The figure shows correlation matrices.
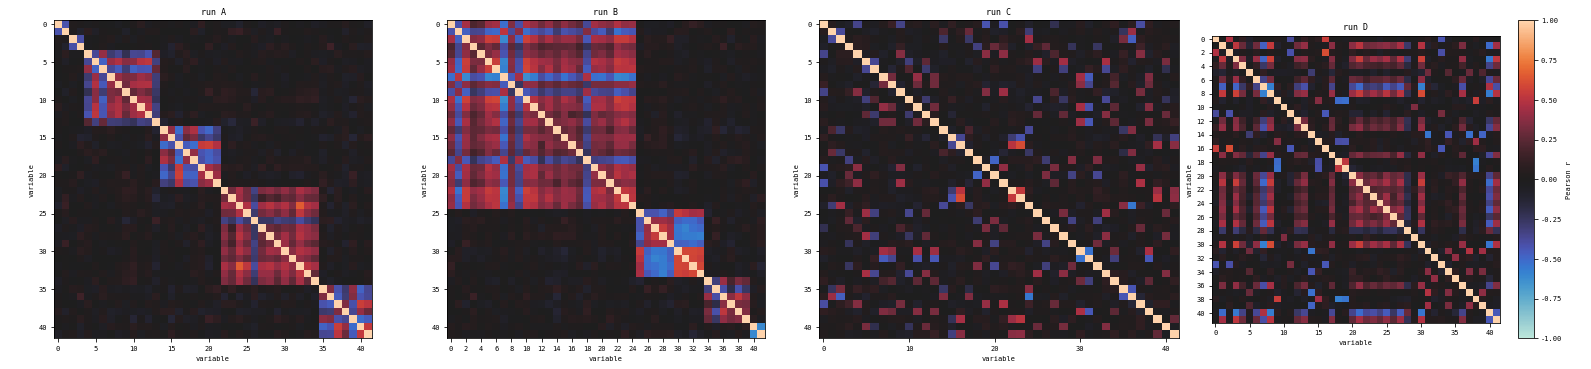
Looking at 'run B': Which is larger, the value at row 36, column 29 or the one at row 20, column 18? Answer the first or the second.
the first
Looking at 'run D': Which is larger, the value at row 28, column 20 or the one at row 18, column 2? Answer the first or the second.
the second
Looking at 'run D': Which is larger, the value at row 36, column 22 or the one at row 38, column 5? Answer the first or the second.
the first
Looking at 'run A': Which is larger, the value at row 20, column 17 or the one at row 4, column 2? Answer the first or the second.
the second
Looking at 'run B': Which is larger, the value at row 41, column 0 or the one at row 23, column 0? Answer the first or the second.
the second
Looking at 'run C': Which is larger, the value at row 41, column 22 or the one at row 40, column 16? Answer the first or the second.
the first
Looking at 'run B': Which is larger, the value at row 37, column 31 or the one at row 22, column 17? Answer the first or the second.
the second
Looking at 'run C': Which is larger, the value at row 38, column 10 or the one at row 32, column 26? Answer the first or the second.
the first
